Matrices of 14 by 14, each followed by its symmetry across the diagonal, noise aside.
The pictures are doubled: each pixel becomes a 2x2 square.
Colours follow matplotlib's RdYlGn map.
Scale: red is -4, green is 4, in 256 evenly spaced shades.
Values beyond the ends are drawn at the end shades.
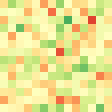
neither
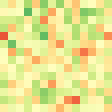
neither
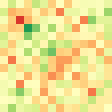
symmetric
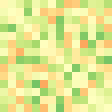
symmetric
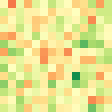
neither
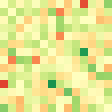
symmetric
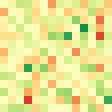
neither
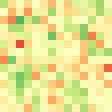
neither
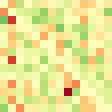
neither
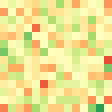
neither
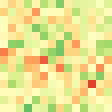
neither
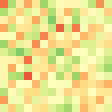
symmetric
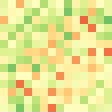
symmetric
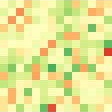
symmetric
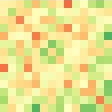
symmetric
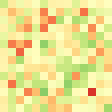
symmetric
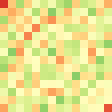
symmetric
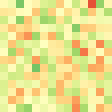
neither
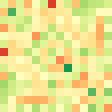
symmetric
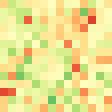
neither
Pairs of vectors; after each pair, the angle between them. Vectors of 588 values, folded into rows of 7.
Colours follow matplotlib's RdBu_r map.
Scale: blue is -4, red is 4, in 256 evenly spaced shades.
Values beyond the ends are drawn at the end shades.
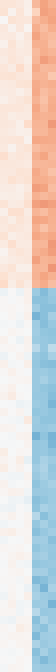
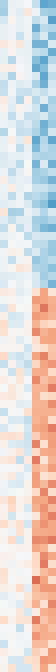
nearly opposite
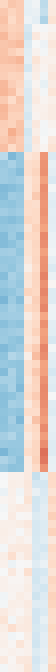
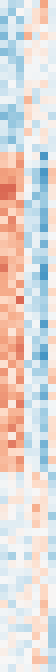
nearly opposite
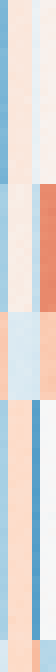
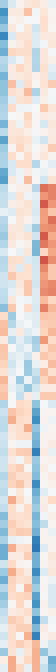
nearly parallel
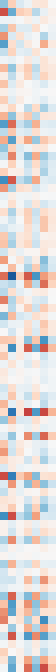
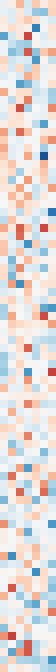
orthogonal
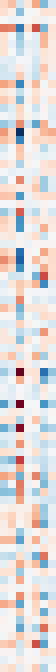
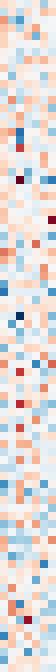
partly aligned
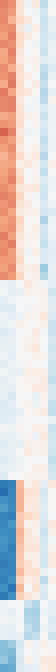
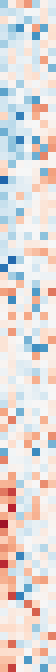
partly opposed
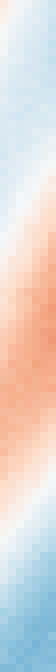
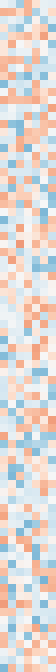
orthogonal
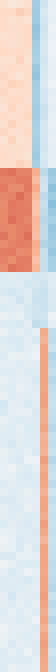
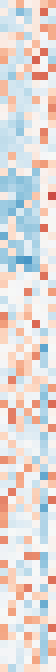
partly opposed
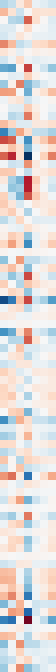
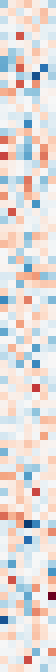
partly aligned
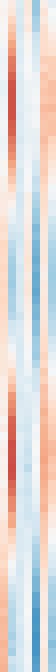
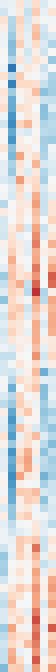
nearly opposite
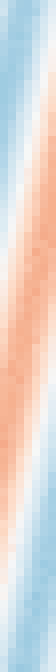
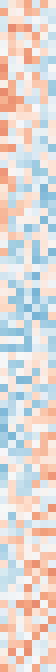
partly opposed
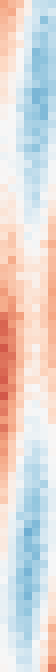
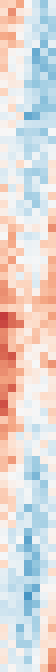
nearly parallel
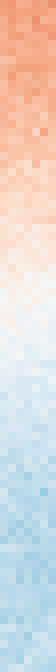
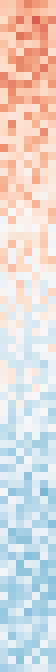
nearly parallel
